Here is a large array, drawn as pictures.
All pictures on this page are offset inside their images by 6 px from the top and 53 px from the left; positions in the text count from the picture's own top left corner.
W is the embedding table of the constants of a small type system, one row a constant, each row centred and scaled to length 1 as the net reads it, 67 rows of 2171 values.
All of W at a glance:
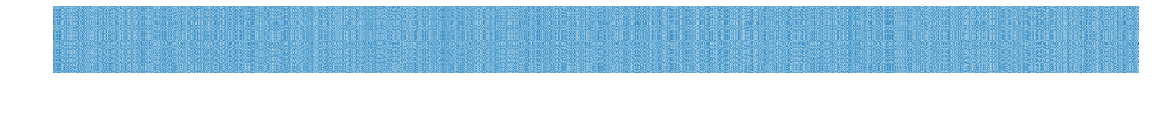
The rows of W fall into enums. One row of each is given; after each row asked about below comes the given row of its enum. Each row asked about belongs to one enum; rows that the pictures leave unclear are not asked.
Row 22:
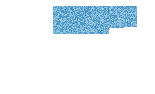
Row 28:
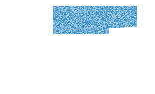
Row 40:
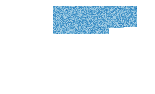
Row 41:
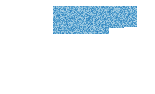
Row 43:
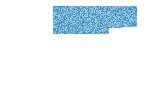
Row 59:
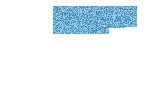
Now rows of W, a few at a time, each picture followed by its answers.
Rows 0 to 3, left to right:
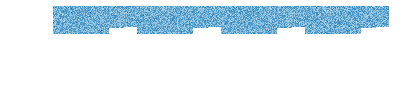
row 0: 22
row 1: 41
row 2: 22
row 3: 28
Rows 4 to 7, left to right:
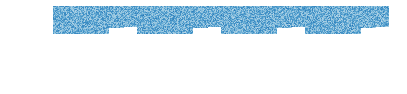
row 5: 41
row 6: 40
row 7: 43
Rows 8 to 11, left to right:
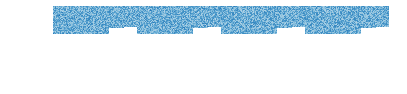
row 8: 41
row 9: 40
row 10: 28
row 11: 28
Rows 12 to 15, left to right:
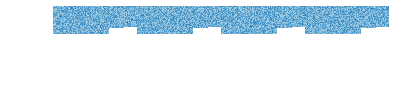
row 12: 22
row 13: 41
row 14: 28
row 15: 40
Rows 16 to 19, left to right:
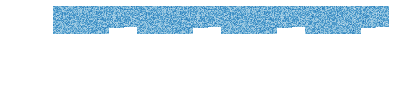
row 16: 59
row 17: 59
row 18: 59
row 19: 22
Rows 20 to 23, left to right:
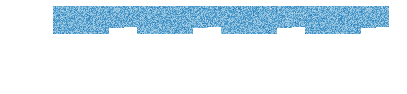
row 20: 41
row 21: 40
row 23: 41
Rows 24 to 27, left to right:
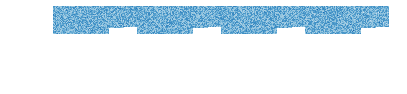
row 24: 40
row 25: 28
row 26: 28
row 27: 22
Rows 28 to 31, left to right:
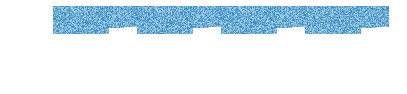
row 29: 28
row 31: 40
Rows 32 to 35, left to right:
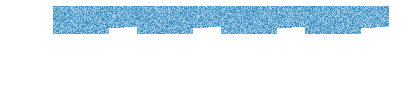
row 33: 28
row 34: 22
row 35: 43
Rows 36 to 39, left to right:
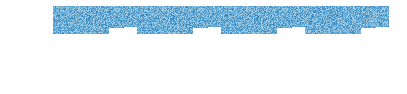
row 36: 41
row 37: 41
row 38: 41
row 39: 22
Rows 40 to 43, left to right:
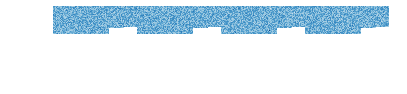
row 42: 22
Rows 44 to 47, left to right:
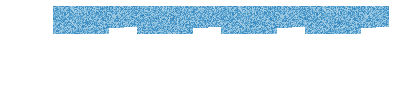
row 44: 28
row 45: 41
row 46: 28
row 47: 28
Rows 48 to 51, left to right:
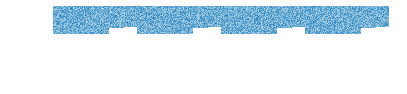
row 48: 22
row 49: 59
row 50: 41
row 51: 43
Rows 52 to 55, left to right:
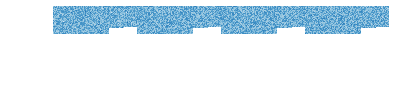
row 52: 22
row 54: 28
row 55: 41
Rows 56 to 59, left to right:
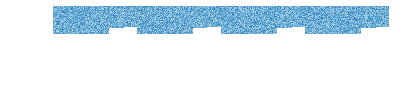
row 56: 22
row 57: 43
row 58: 28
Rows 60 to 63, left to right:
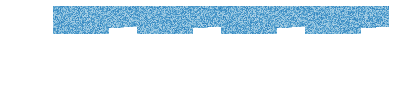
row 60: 43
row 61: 40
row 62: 43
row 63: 59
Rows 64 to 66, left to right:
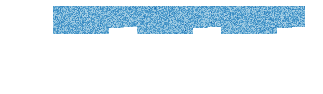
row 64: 43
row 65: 22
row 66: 59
